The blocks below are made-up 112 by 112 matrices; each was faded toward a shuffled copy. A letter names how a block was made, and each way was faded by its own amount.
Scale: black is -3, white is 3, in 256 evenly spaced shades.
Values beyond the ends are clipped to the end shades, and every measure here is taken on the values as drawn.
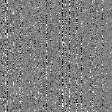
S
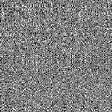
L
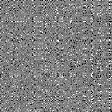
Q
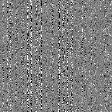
S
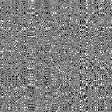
Q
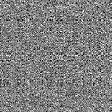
L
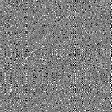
Q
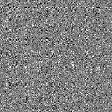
L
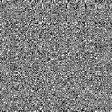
L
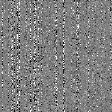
S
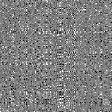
Q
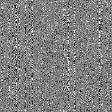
S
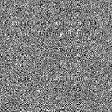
L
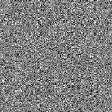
L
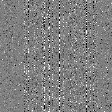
S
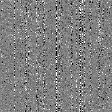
S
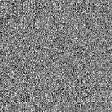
L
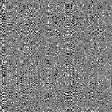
Q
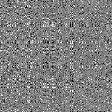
Q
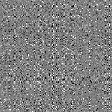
Q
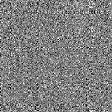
L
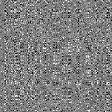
Q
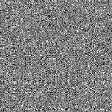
L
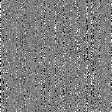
S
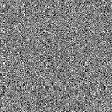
L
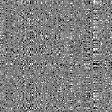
Q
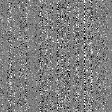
S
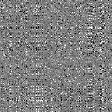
Q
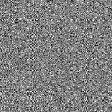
L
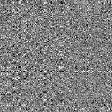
L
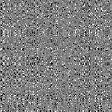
Q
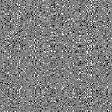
Q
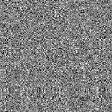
L
